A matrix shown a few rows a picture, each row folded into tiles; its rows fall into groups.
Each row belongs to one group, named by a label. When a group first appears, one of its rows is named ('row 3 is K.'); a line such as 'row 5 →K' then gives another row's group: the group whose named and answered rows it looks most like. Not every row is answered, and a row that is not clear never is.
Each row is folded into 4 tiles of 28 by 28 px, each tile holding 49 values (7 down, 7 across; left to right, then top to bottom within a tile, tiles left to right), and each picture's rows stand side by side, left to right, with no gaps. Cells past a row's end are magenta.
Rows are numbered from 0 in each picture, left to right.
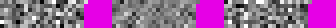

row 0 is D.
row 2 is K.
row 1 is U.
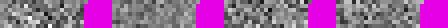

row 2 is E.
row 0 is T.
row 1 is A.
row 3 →A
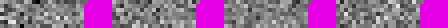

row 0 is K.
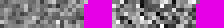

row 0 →D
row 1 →T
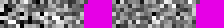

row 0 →K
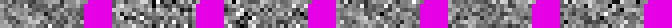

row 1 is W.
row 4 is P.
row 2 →U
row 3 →T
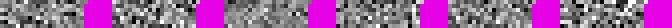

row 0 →K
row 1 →E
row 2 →U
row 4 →E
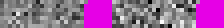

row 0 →P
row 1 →E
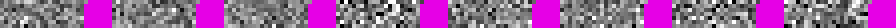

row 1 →W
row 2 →T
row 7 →D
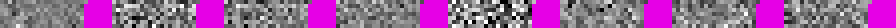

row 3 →P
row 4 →T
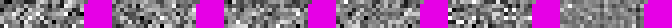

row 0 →U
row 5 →W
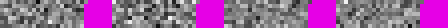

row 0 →E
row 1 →P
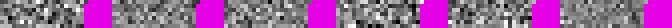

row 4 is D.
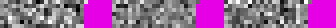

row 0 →E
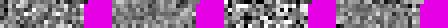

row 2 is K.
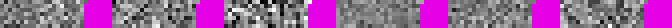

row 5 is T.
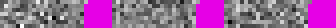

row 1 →W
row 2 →A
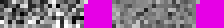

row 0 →D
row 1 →P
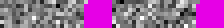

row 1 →U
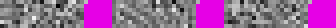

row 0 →D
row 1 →W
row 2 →A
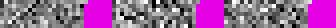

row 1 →W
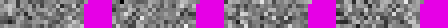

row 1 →U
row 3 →A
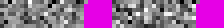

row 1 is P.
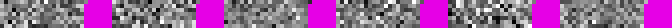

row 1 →E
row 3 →T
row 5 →P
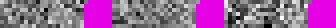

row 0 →E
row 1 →A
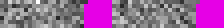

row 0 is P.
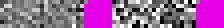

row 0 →W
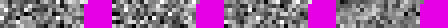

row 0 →P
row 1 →A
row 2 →D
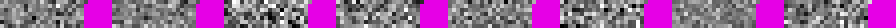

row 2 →A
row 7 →D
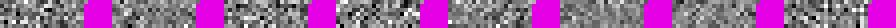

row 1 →U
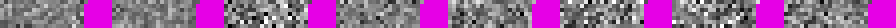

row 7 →K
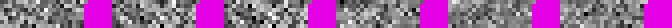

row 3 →U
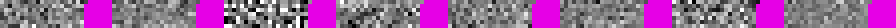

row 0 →E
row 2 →W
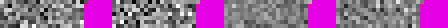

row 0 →E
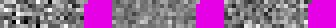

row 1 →D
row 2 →E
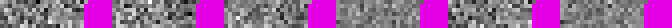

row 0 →E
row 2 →P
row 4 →E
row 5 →A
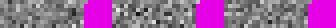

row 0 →U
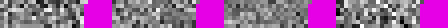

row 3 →A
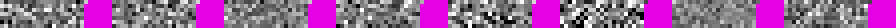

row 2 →P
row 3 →D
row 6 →E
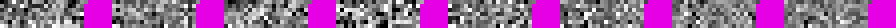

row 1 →W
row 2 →U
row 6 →U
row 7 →K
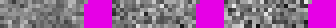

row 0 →D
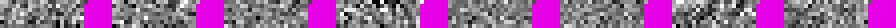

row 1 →D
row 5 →T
